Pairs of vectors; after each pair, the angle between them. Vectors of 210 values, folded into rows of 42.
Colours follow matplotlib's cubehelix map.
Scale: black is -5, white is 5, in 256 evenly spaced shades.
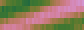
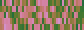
orthogonal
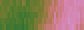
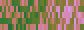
partly aligned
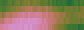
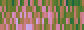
partly aligned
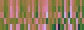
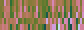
nearly opposite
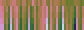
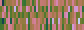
partly opposed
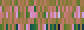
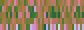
nearly opposite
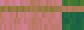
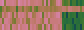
nearly parallel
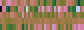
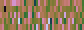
orthogonal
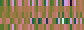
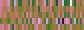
nearly opposite
